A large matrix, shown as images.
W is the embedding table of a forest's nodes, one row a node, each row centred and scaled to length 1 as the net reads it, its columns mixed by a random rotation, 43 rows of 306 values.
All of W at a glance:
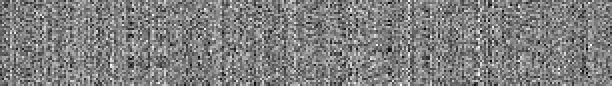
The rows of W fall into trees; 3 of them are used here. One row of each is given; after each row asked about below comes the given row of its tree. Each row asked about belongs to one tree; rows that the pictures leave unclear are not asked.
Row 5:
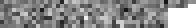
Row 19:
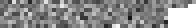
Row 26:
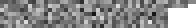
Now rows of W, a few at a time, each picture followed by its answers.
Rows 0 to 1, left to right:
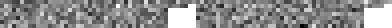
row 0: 26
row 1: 19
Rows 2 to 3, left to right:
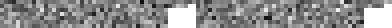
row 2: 26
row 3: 26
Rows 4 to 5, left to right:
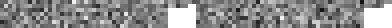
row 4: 5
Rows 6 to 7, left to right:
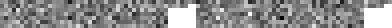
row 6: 26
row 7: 19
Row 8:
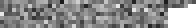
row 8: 5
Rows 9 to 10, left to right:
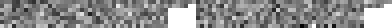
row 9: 26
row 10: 19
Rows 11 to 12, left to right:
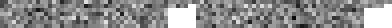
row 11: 5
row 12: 19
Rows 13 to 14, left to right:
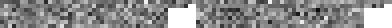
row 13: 26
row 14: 5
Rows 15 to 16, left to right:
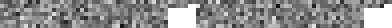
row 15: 19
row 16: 19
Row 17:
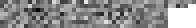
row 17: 5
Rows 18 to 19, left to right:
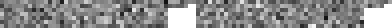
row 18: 5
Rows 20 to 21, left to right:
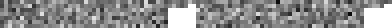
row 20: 26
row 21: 26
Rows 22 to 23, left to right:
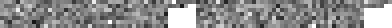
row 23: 19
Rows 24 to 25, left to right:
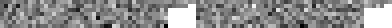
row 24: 19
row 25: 19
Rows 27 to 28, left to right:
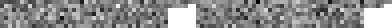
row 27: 26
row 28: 5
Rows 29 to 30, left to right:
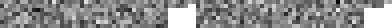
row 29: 5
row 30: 26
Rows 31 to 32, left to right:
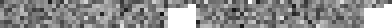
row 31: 5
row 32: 5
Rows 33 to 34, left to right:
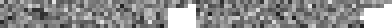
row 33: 5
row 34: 19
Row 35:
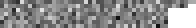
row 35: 26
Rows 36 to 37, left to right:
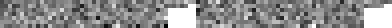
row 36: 19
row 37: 19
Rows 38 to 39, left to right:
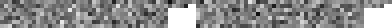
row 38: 26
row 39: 5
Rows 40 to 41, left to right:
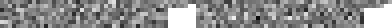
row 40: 19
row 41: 26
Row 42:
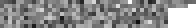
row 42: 26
